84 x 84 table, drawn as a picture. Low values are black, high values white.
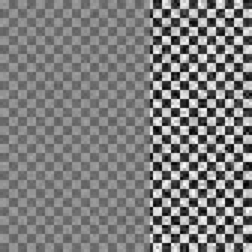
Grain: checkered. Average level on the scale: 50%. Slope: none. Seam: vertical, 60% of the way across, the left part calmer.
